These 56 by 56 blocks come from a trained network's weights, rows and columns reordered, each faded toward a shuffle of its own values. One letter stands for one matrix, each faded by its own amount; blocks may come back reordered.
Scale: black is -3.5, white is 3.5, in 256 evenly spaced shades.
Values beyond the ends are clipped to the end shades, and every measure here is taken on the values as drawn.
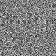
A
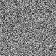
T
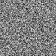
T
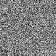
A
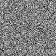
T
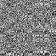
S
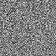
T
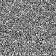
A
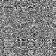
S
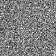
A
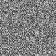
T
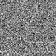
A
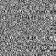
S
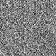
A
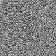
T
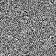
T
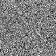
A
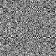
S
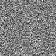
T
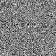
T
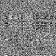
S
